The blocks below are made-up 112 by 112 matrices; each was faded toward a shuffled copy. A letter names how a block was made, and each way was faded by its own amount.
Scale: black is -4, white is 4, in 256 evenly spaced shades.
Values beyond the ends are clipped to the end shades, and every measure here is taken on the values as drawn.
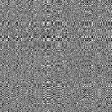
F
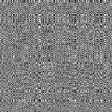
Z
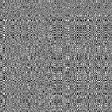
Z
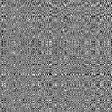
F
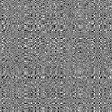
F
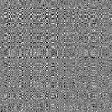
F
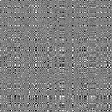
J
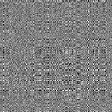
Z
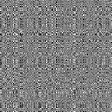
F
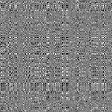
F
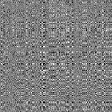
F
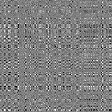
J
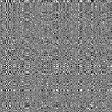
F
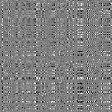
J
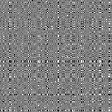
J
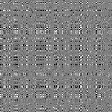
J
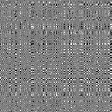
J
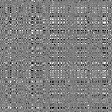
J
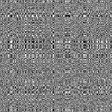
Z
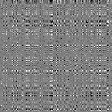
J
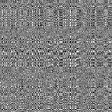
F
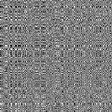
F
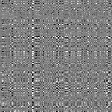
J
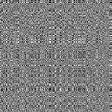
Z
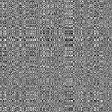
Z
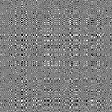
J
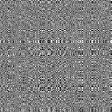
Z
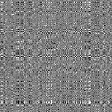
F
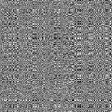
Z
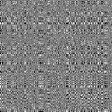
F
